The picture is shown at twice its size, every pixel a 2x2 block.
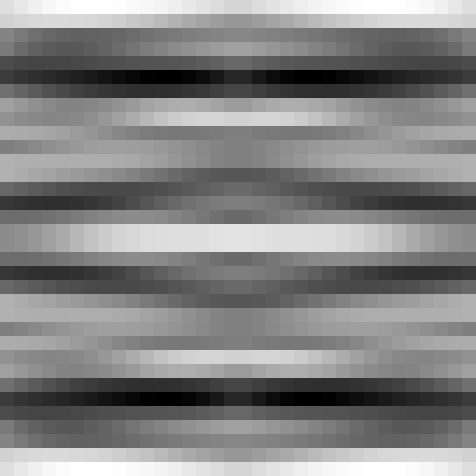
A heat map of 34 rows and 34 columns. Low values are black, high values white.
Overall the values sit about 50% of the way up the scale. No overall slope runs across the table. Streaks run across, left to right. Its left and right halves mirror each other, and so do its top and bottom. The values follow a bell shape.
